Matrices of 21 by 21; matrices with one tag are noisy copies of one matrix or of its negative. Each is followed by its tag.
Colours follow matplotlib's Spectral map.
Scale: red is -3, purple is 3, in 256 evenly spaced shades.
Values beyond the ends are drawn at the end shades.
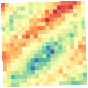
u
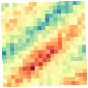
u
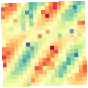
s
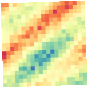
u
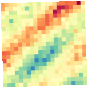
u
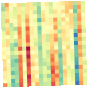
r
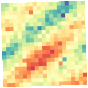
u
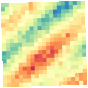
u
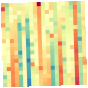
r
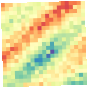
u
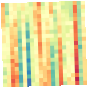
r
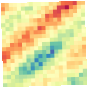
u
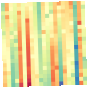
r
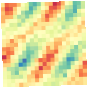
s
